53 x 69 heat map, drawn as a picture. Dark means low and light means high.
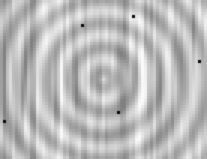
The grain runs up and down. There are five isolated cells, each far lower than the cells round it. Rings spread out from the centre.
